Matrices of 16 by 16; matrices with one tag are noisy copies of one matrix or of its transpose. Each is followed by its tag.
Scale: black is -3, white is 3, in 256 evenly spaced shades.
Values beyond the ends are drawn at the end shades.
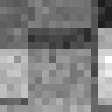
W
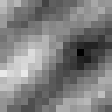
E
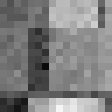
W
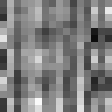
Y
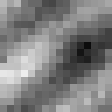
E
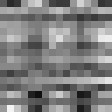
Y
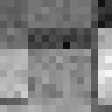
W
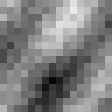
E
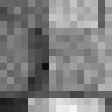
W
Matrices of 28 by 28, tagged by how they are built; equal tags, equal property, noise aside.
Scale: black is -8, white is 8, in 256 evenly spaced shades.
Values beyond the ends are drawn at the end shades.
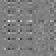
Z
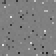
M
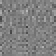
Z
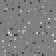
M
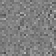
Z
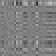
Z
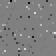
M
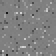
M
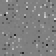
M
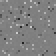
M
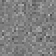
Z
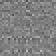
Z
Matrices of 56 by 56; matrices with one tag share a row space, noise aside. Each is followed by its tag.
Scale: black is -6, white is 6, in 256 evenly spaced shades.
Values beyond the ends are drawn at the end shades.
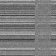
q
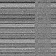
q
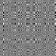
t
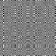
t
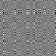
t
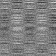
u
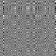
t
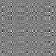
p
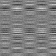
u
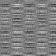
u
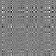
p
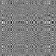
p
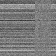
q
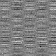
u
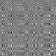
p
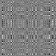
p
